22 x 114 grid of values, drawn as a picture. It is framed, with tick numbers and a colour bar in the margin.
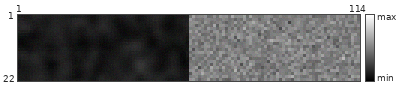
The table splits into one row of 2 panels. Panel 1,1: very low, blotchy, faint in contrast. Panel 1,2: middling, fine-grained.
